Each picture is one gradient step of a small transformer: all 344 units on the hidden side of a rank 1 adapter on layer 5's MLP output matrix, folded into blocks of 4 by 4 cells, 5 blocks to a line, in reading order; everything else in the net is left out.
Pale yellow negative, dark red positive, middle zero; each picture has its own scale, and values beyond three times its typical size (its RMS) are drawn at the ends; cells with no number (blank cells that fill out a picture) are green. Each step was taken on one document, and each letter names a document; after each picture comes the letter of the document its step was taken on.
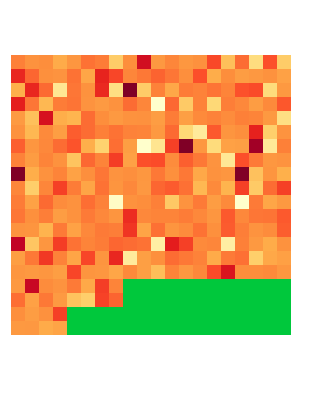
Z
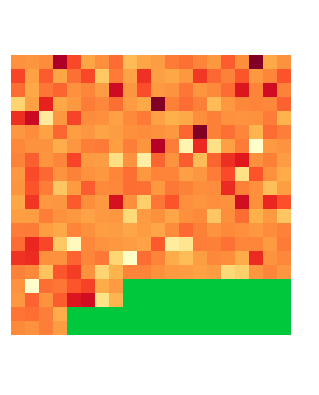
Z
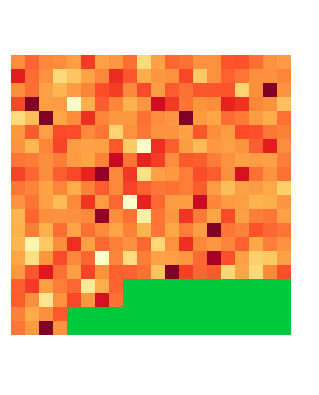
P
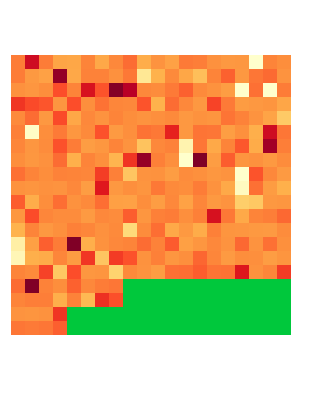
Z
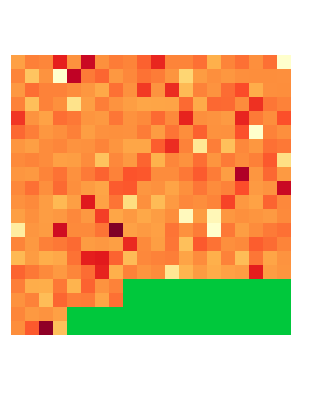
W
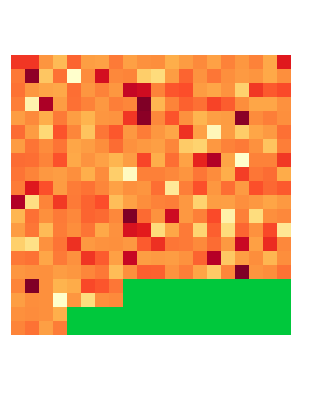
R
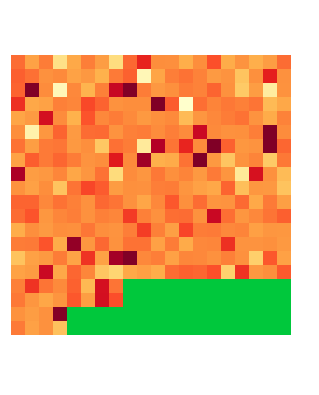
Z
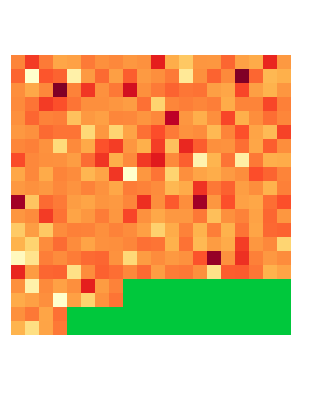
R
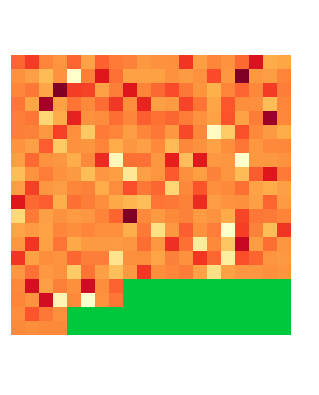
R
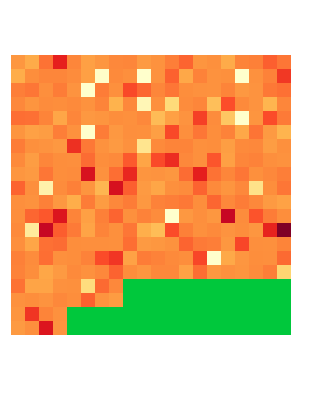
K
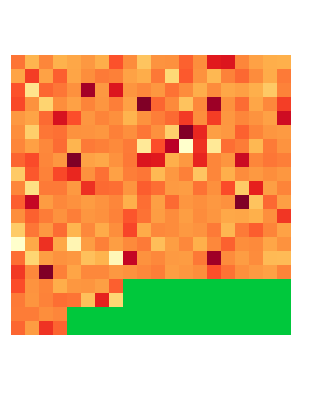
Z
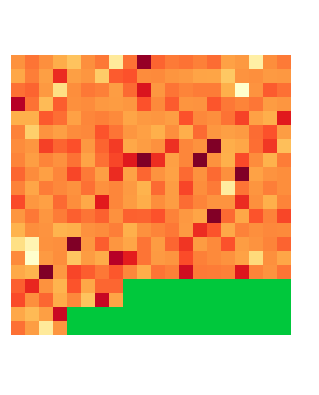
P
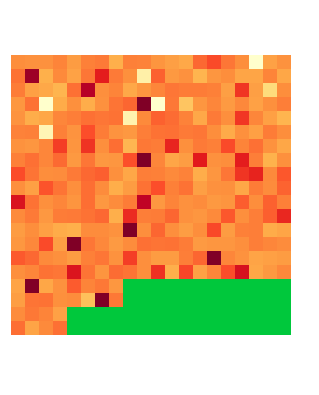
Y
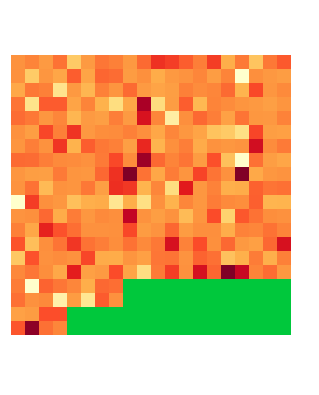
R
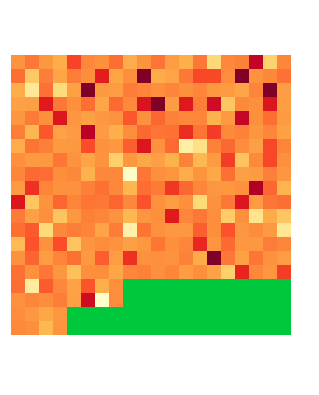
Y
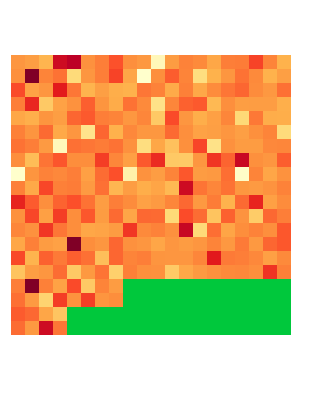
R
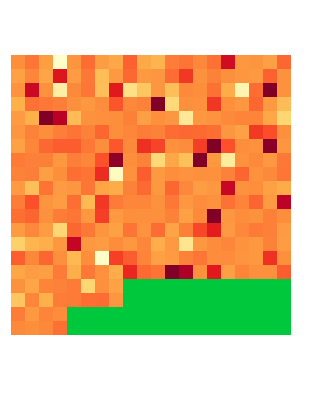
P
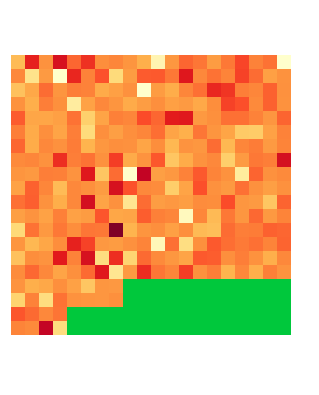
W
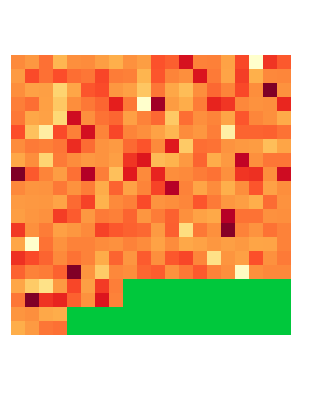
Y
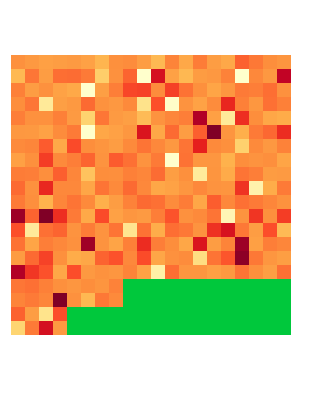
K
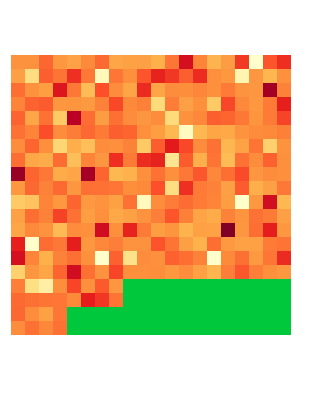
Y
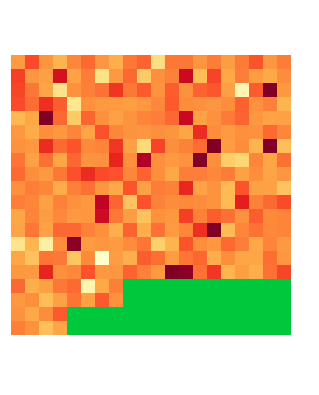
P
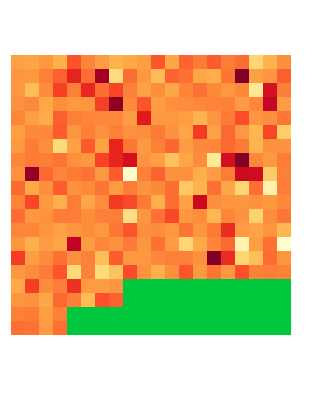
R
